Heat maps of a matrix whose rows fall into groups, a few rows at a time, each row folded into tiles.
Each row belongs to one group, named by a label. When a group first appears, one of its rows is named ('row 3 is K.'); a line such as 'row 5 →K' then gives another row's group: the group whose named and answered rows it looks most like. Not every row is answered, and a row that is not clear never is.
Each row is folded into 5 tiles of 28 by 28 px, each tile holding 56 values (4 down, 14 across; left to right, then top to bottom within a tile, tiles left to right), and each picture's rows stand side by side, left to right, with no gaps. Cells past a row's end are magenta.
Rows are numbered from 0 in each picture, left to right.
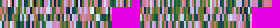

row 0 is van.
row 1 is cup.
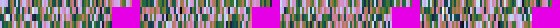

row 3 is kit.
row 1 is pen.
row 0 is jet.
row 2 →jet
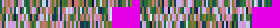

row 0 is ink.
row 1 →pen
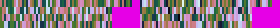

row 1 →kit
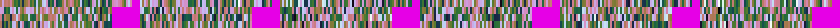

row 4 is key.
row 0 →jet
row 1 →jet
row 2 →kit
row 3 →key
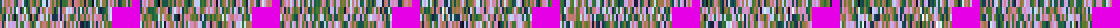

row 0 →ink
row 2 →cup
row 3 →kit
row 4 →van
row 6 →ink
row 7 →van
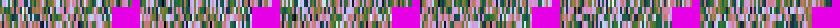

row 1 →cup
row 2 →kit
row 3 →cup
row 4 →key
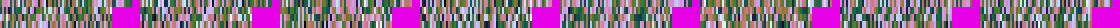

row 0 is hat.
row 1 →kit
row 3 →van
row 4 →hat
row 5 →ink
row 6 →key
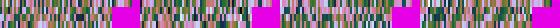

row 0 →hat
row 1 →cup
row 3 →hat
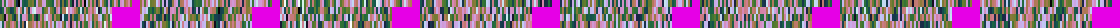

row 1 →hat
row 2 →cup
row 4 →hat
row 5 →pen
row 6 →ink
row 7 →hat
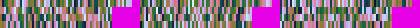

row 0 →van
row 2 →key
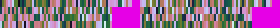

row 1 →jet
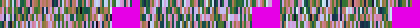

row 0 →hat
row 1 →van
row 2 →ink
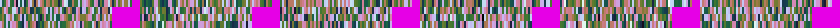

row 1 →pen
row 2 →key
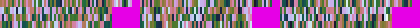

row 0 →jet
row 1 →key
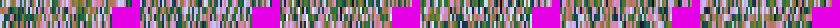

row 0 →hat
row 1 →van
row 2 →ink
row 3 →van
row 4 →ink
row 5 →jet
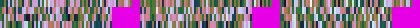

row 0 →key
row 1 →pen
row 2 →van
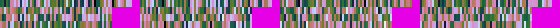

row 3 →cup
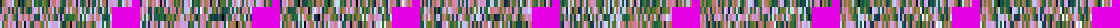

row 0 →cup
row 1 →hat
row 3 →key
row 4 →key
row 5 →pen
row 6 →ink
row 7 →ink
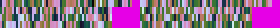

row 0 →ink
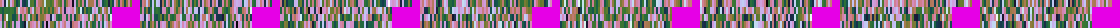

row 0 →kit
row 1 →hat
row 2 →pen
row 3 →jet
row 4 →cup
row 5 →jet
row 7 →van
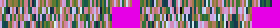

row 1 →pen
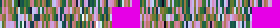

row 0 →ink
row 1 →cup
